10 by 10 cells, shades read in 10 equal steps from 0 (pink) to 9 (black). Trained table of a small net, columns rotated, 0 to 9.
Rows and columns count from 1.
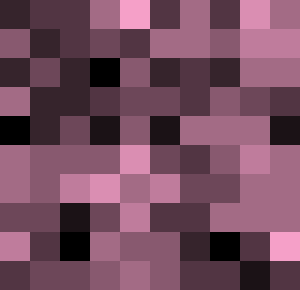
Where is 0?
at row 1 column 5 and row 9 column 10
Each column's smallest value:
2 4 2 1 0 2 3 3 1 0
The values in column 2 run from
4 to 7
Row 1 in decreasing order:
7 6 6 6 6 3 3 3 1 0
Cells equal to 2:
7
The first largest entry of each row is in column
1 2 4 2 1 7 7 3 3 9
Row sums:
41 42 58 54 58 36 31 46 50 53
